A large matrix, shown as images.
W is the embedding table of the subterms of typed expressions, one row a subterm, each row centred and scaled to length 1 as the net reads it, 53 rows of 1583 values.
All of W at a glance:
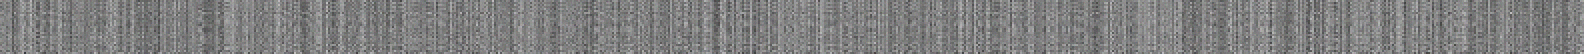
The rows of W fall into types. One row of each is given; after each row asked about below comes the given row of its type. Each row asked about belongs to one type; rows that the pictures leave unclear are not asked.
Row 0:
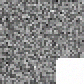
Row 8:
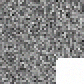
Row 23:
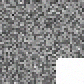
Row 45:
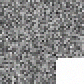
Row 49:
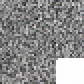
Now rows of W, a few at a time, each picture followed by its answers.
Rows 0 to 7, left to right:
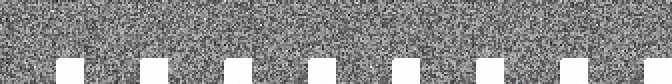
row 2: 45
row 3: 23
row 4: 23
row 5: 0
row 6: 45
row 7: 23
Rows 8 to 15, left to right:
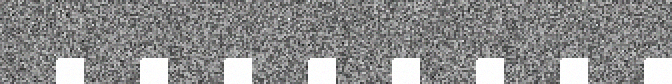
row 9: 23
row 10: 0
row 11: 45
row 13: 49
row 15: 23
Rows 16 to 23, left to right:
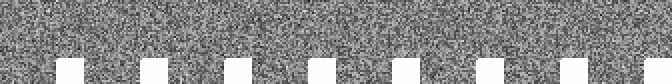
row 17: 8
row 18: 45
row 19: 0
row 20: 0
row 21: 49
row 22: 0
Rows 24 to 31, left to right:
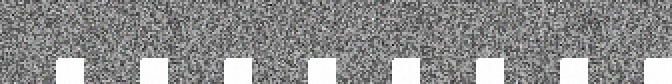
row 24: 23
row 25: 8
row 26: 45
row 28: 45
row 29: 0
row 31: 45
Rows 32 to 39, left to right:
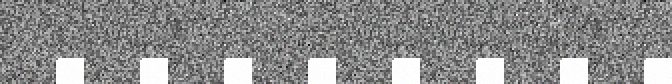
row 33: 49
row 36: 49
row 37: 49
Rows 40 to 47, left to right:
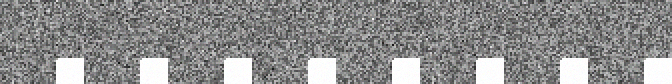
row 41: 23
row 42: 23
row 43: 49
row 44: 45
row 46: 23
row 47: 0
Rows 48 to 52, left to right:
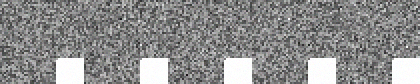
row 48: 0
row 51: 45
